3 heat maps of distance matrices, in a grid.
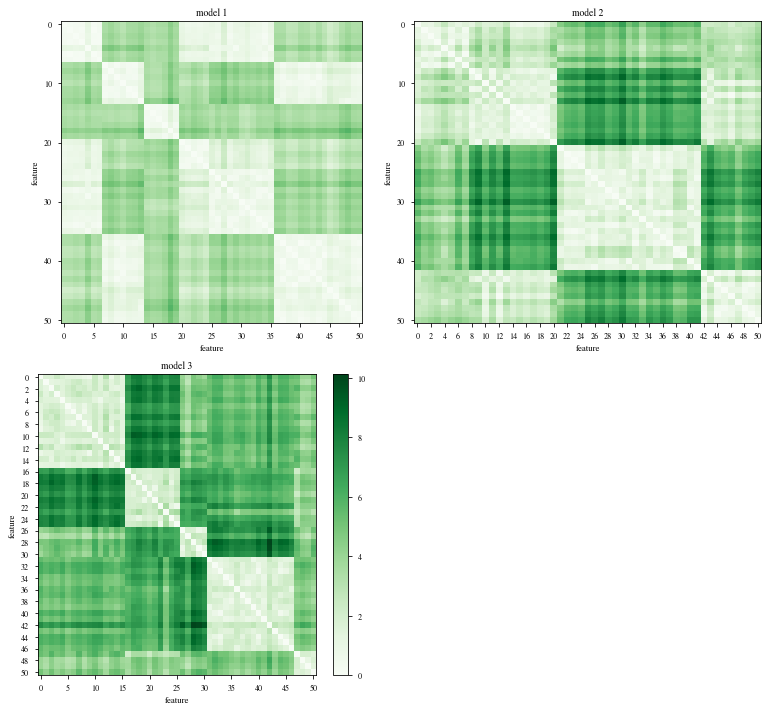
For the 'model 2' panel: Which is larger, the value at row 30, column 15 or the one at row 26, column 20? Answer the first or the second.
the second
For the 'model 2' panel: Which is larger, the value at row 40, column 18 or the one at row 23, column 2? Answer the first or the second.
the first
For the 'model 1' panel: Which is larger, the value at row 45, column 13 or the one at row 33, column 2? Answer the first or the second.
the first
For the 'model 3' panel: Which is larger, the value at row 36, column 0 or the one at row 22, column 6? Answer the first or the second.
the second
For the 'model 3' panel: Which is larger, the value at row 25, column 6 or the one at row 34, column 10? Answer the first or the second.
the first
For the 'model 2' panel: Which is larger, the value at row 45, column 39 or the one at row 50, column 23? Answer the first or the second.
the second
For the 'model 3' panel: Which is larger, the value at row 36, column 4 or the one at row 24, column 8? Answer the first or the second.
the second
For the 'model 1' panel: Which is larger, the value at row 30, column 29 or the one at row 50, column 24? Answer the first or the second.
the second
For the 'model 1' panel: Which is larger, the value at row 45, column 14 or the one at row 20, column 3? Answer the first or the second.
the first
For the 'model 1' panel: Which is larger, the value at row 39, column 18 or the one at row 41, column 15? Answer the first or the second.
the first
